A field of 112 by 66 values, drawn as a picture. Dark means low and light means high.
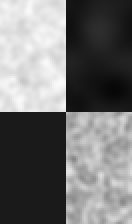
The table splits into 2 rows of 2 panels. Panel 1,1: very high, blotchy, faint in contrast. Panel 1,2: very low, smooth, faint in contrast. Panel 2,1: very low, flat. Panel 2,2: high, blotchy.
